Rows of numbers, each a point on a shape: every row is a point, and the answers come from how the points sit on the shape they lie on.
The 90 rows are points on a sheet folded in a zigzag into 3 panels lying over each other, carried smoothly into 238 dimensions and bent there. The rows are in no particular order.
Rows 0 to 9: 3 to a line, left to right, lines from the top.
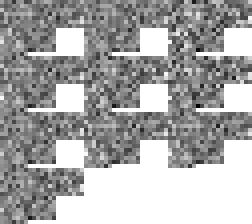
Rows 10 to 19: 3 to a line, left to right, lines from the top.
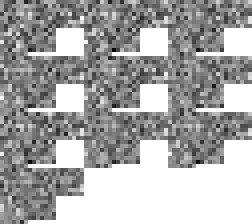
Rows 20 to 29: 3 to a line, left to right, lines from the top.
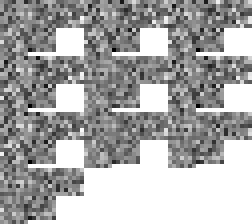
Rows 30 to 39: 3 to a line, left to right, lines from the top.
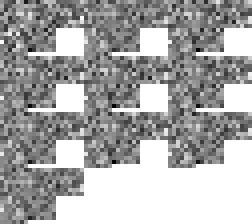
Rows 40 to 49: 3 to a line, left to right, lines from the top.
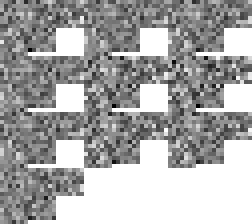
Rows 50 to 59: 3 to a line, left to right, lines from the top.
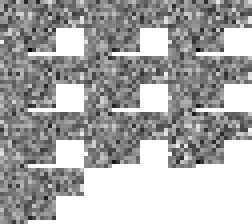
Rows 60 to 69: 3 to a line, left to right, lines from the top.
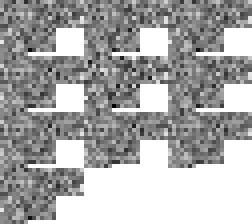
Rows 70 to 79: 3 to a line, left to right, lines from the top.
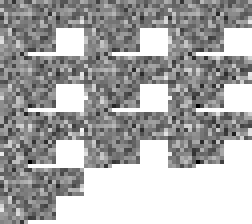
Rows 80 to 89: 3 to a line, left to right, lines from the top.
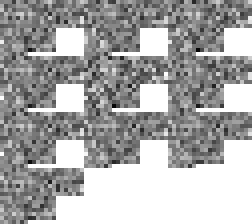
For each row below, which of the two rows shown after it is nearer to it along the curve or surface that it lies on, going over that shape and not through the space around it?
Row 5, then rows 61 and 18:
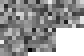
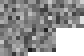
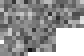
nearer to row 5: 18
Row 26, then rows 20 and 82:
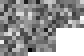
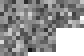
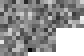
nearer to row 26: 82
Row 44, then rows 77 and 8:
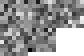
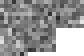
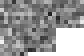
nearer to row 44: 77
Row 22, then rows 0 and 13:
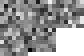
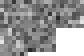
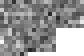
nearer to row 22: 0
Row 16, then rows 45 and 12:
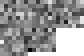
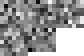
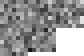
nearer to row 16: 45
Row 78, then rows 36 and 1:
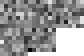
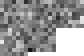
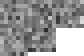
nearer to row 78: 36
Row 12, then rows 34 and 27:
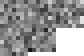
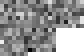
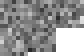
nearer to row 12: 27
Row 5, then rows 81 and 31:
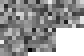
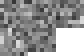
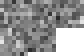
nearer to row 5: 31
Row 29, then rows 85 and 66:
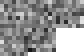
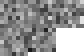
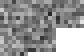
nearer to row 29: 66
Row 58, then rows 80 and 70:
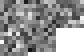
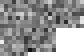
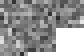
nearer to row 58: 70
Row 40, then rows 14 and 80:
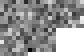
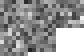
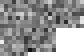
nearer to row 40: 14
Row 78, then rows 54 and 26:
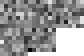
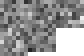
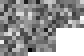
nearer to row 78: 26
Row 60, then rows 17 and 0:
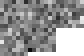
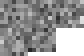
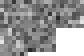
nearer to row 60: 0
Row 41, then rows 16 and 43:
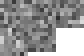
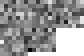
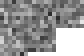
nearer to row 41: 43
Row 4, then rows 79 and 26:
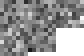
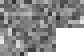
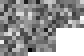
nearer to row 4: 26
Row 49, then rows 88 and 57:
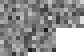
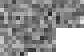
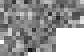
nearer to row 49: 88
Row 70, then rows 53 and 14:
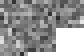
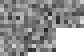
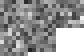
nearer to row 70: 53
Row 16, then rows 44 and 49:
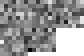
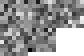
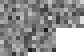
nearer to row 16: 44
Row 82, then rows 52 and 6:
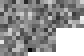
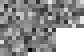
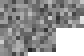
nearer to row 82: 52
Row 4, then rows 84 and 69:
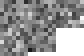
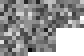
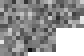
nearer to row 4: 84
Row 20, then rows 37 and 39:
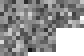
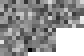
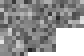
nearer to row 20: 37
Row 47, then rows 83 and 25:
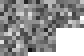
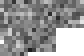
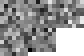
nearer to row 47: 25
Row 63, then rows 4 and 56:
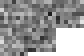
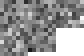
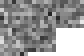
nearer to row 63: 56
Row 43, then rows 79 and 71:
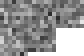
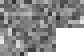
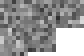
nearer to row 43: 79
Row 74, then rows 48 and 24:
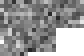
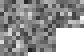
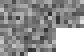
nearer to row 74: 24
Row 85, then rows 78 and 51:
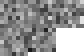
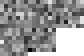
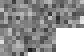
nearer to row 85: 51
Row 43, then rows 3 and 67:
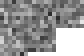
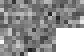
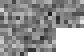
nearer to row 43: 67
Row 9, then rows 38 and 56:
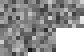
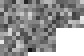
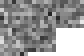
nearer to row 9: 38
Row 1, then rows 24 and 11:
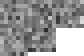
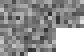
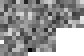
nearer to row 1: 24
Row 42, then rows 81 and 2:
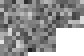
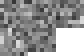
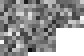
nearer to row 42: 2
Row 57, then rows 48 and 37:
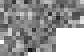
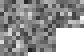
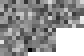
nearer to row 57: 37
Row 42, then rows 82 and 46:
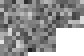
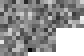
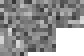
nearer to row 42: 82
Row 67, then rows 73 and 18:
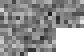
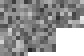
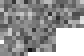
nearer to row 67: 18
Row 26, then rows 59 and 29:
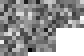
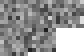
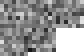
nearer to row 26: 59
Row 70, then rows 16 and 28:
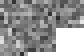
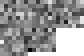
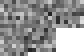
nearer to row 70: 28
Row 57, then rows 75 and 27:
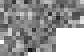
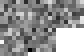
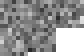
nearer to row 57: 75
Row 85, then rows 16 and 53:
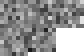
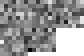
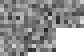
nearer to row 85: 53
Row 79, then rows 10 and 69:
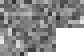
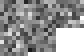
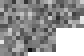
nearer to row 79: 69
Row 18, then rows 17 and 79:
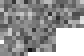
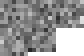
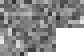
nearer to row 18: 79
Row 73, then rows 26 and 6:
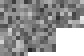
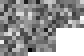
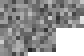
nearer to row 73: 6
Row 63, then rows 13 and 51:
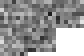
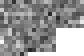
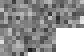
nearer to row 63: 13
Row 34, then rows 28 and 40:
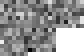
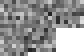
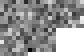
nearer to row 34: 28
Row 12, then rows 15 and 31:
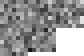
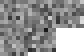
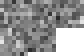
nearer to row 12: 15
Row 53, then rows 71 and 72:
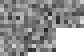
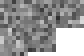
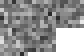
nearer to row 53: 72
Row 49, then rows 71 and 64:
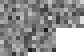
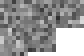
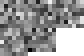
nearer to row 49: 71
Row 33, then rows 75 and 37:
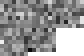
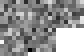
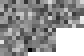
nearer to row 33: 75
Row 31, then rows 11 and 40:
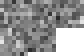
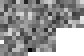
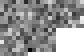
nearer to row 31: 40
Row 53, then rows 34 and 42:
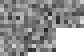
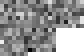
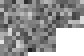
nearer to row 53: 34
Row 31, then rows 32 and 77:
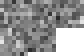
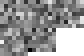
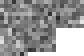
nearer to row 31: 77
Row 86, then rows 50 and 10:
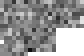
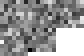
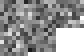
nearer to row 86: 50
